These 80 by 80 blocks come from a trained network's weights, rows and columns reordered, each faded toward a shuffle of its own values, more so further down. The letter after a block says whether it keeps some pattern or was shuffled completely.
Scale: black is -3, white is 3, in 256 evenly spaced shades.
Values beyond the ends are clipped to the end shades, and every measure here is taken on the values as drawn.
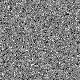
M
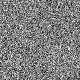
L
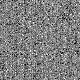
L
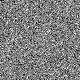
M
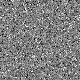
M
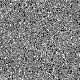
L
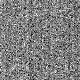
L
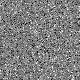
M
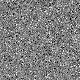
L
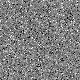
M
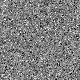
L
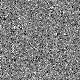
L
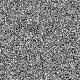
L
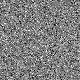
L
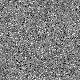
M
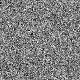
L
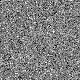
M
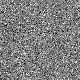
M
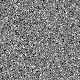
M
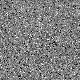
M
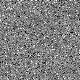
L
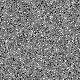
M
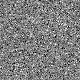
M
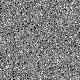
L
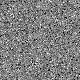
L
